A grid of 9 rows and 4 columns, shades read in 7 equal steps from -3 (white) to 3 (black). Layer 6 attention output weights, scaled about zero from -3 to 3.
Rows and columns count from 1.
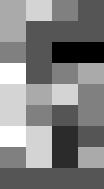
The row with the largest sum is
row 3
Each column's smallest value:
-3 -2 -2 -1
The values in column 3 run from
-2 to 3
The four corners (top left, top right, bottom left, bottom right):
-1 1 1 1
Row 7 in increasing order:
-3 -2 1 2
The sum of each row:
-2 2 7 -3 -5 -1 -2 -1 4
